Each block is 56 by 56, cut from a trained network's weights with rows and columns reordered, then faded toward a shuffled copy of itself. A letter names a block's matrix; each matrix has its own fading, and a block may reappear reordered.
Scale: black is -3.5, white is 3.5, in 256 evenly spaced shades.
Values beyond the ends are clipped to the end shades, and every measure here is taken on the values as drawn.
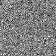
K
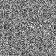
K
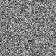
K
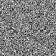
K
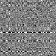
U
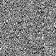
K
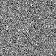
K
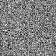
K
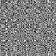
U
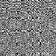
U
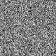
K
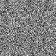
K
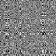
U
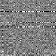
U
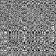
U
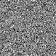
K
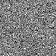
K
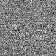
K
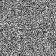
K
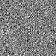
K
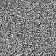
K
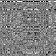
U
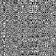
U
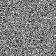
K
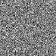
K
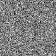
K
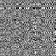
U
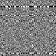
U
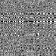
U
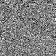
K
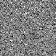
K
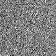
K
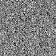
K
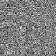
U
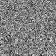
K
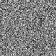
K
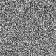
K
